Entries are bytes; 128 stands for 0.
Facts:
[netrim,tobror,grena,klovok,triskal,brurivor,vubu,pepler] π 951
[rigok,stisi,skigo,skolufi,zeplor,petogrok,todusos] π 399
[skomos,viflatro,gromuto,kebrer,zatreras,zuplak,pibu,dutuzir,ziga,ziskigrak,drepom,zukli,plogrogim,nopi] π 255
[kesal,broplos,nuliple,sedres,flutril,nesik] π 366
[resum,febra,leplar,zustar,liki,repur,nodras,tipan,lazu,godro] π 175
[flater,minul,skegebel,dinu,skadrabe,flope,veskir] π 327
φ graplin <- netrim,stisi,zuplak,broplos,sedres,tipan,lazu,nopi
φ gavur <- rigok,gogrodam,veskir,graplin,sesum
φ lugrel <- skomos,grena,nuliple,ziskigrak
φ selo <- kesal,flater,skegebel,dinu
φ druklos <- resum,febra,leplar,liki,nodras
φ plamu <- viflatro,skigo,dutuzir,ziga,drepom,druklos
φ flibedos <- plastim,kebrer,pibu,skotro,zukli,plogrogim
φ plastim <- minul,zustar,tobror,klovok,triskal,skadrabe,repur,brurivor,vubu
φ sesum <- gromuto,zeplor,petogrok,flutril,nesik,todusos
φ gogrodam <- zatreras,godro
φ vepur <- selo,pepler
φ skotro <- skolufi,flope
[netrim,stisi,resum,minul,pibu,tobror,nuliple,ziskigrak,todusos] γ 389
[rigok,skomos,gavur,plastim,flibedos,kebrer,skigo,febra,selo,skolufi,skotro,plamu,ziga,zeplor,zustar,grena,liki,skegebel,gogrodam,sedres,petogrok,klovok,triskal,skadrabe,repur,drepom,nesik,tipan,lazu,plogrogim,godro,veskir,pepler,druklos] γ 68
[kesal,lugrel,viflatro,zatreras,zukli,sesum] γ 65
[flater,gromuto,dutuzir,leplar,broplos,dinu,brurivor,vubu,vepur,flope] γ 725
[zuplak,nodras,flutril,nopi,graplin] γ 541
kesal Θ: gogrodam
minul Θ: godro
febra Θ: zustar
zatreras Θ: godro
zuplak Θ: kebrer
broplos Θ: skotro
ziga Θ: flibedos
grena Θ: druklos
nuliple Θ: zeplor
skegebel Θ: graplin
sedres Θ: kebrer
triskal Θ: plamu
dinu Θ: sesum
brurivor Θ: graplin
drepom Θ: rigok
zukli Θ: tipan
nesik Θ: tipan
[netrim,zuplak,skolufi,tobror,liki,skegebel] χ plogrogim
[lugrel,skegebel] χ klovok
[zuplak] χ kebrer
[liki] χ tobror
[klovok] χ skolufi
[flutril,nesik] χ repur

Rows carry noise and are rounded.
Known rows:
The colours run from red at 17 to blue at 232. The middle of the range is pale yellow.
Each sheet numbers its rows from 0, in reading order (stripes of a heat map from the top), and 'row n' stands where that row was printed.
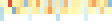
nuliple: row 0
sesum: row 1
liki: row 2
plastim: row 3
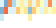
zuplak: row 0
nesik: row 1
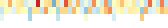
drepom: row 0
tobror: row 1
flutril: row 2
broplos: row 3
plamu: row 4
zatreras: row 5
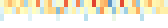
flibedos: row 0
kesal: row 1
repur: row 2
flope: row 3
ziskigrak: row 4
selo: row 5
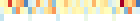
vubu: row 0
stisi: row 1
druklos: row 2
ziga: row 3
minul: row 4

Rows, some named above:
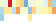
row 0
tobror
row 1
tipan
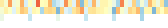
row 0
viflatro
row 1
dutuzir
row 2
stisi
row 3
liki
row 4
netrim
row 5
graplin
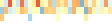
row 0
zatreras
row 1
vepur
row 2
zukli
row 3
nesik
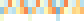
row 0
broplos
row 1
broplos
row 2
netrim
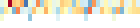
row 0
minul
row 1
kebrer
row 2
petogrok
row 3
zuplak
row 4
sedres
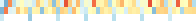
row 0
zuplak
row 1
graplin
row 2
flutril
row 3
resum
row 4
selo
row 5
flater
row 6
dutuzir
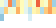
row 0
kebrer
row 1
gromuto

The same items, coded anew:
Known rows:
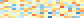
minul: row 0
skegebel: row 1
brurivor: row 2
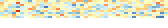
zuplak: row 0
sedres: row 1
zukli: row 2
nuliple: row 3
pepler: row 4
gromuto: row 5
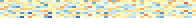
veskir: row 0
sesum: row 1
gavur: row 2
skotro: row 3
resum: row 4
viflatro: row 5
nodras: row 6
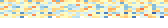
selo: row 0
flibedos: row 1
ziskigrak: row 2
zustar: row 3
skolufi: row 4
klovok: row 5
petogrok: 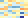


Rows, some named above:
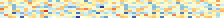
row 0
klovok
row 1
graplin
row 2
petogrok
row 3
tipan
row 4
klovok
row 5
skolufi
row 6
skolufi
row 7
tobror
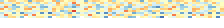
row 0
repur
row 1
kebrer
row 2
nopi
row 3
skadrabe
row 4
vepur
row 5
rigok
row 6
triskal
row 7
liki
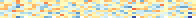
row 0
broplos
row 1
dinu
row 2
kesal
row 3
pibu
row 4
nesik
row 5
stisi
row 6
zeplor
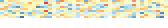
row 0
veskir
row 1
flutril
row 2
minul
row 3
stisi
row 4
todusos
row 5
zatreras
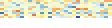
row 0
lugrel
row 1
plogrogim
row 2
nesik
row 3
zukli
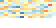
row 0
godro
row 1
netrim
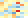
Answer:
zuplak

